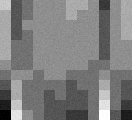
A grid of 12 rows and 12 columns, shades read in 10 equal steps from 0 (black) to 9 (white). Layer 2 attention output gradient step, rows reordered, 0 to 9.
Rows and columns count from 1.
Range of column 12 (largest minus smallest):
5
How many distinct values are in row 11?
6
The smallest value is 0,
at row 12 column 1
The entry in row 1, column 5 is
5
